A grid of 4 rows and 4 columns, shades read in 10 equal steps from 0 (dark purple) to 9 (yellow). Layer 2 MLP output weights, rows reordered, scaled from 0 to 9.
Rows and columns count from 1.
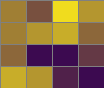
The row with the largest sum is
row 1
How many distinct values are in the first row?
4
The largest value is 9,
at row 1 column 3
